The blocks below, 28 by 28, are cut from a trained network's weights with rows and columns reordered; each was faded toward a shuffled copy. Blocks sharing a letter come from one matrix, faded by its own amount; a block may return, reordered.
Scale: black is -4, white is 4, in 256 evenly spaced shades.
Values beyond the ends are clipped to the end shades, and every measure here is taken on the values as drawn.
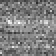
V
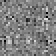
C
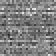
V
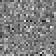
C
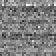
V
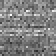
V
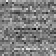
V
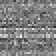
V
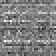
V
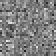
C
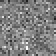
C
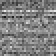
V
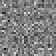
C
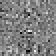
C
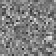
C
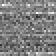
V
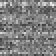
V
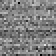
V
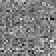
C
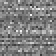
V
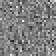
C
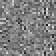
C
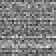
V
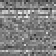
V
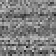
V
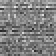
V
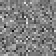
C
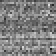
V
